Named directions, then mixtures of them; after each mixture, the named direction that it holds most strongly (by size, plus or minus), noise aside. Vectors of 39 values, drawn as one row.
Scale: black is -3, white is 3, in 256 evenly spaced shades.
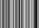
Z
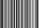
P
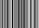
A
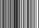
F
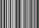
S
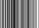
S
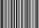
P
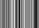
Z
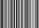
P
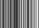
F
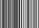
F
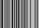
A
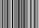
A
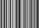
S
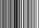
F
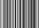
P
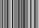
A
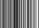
F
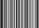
P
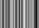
Z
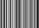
S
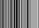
F
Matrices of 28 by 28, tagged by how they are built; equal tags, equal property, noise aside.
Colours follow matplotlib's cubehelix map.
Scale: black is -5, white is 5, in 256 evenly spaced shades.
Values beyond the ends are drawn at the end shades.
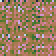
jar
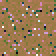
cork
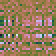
jar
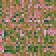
jar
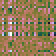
jar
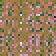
jar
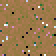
cork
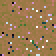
cork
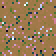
cork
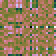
jar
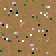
cork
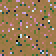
cork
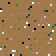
cork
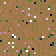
cork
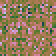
jar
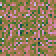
jar
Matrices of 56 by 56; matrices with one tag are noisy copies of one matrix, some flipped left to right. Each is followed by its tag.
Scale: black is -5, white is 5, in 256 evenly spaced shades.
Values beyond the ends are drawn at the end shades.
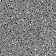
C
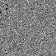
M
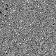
M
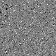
M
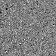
M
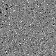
M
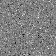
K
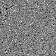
M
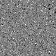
M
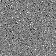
C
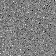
C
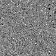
M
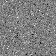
K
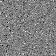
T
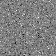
K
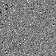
M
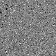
M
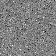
C
